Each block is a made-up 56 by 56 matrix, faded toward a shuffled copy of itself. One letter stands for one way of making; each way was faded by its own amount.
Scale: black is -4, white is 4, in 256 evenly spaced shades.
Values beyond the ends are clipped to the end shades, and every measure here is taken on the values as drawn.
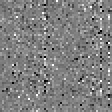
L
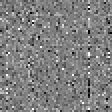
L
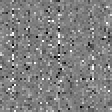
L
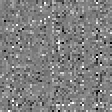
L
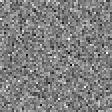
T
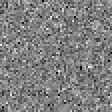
T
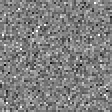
T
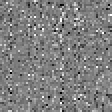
L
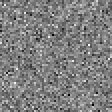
T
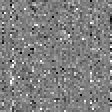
L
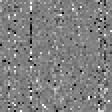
L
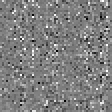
L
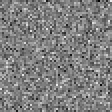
T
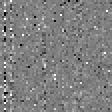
L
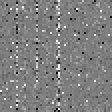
L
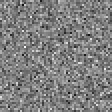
T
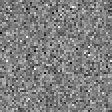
T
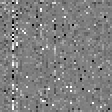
L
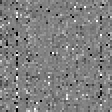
L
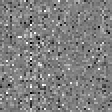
L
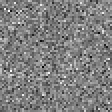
T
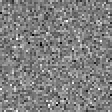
T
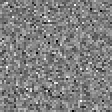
T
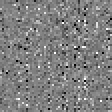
L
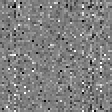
L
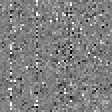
L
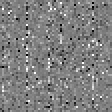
L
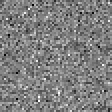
T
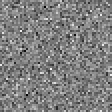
T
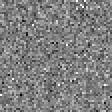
T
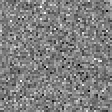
T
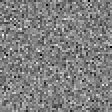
T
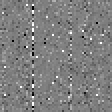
L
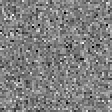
T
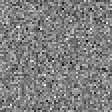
T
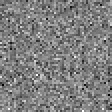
T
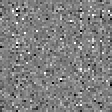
L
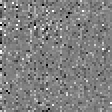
L
